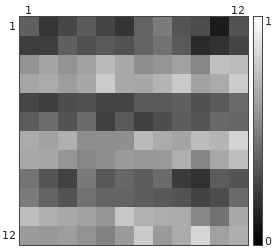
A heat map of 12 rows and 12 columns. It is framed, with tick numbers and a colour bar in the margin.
Grain: streaks across. Stripes: horizontal, repeating 3 times. Average level on the scale: 50%.
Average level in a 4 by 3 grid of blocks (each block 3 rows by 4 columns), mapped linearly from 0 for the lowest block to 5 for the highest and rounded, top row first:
0 2 0
1 1 3
4 4 5
5 5 4
